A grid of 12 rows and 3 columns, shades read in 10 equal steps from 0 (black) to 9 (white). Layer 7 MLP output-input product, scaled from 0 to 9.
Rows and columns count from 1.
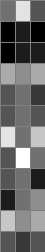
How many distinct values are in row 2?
2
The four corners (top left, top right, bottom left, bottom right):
4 3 3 3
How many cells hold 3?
8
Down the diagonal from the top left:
4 1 1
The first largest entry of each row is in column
2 2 2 1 2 2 1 2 2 3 1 1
